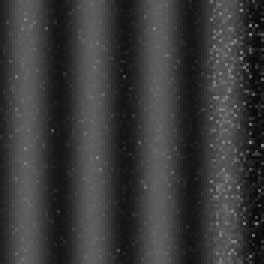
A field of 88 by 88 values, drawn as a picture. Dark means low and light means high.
Average level on the scale: 20%. Slope: none. Stripes: upright, repeating 4 times. Seam: vertical, 80% of the way across, the left part calmer.
